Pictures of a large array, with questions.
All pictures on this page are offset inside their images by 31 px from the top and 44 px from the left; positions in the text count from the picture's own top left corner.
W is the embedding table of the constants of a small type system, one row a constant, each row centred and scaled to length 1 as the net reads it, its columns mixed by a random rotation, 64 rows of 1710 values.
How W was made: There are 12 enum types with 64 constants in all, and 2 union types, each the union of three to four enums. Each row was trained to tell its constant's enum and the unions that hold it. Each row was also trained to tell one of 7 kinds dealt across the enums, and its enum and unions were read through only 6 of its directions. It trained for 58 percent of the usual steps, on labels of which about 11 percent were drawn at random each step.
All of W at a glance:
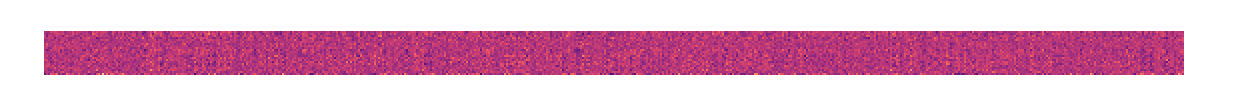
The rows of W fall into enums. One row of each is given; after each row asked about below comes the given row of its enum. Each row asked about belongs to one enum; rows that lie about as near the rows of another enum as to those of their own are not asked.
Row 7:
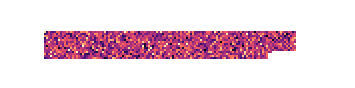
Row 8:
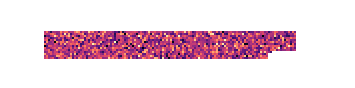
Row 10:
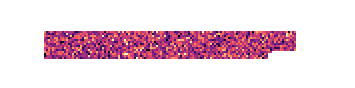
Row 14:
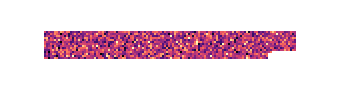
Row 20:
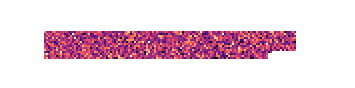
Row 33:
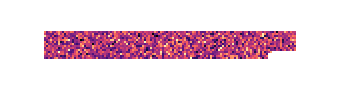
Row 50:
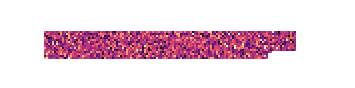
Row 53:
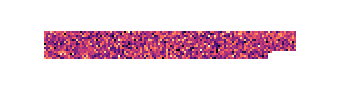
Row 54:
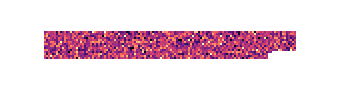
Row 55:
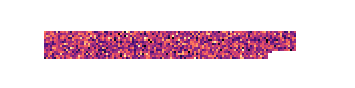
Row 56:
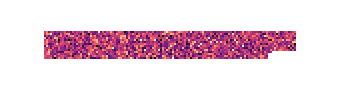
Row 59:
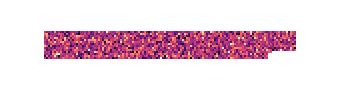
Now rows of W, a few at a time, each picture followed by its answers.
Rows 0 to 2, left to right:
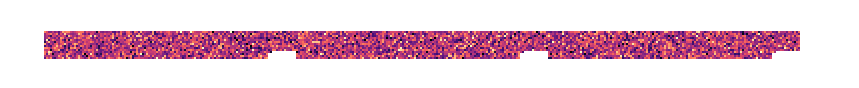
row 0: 8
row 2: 54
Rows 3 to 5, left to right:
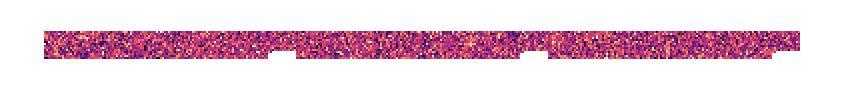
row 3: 14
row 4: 7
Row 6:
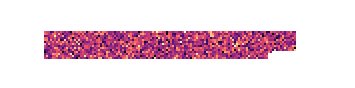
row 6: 14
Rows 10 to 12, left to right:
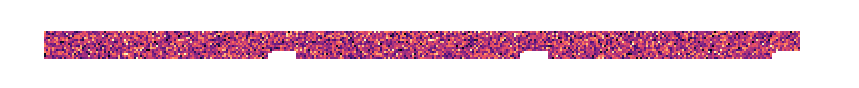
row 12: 7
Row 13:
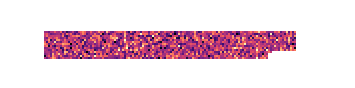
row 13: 59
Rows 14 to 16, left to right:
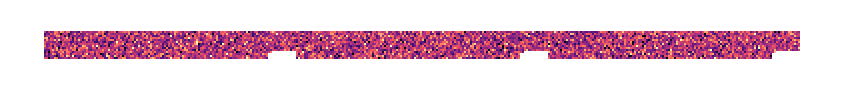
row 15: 8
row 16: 53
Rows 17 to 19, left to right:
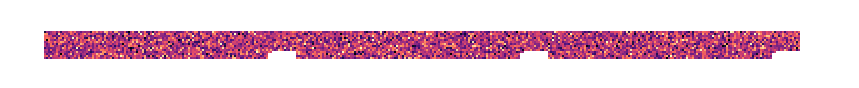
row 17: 54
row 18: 50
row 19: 53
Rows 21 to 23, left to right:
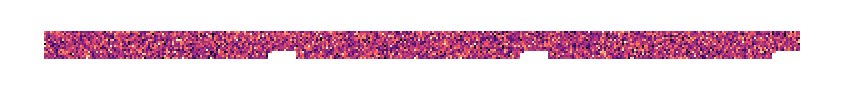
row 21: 53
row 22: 8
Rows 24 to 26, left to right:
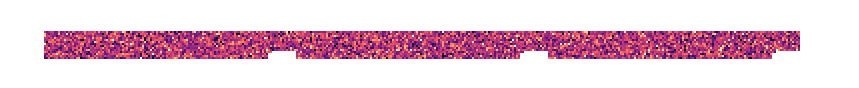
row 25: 56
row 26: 8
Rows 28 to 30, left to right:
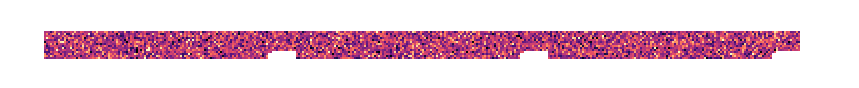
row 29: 7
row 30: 20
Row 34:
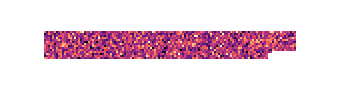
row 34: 20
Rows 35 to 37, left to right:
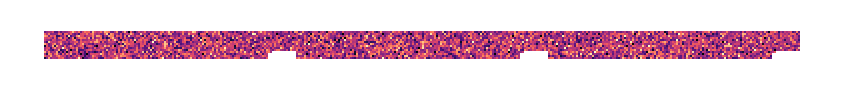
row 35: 54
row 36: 50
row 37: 50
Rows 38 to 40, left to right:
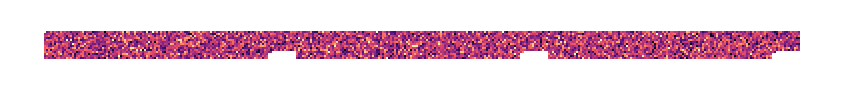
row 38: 10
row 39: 7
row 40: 54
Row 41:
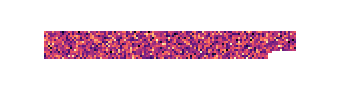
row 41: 59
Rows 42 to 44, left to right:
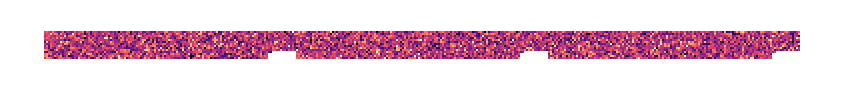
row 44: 20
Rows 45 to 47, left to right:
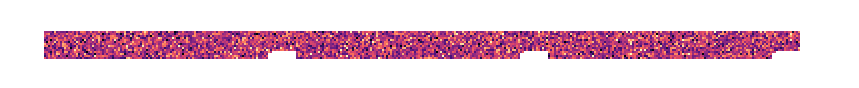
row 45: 59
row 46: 59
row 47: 10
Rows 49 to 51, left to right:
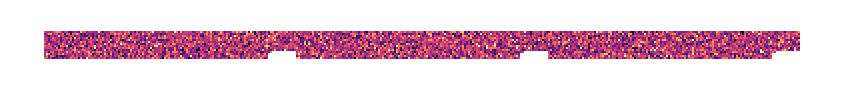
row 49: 20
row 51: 54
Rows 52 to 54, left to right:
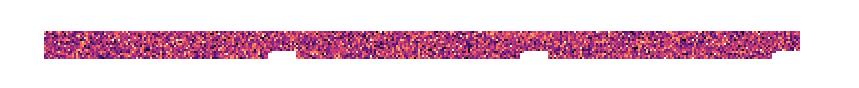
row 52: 33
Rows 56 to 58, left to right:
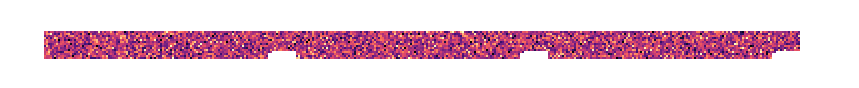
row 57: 20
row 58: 59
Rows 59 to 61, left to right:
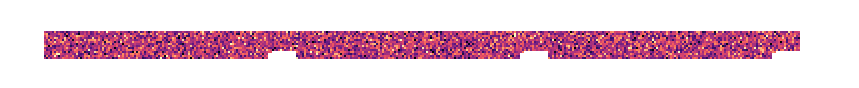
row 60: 53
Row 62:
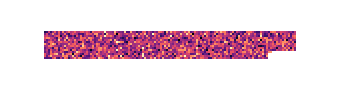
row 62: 7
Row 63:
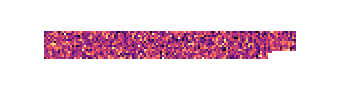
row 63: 8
